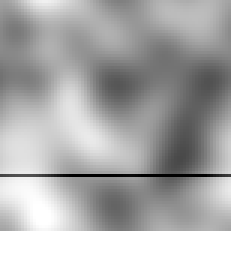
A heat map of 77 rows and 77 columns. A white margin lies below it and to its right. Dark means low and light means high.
Ninth with the highest average: bottom left. Odd lines: row 59. Mirror symmetry: none. Histogram: bell-shaped.
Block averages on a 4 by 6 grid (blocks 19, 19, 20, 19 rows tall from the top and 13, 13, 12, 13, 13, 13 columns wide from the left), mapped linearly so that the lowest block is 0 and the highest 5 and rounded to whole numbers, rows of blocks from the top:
2 3 3 2 2 3
2 3 2 1 1 0
5 4 4 3 0 2
5 4 1 1 1 3
